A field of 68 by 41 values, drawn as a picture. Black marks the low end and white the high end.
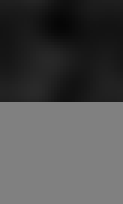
The table splits into 2 rows of 1 panel. Panel 1,1: very low, smooth, faint in contrast. Panel 2,1: middling, flat.
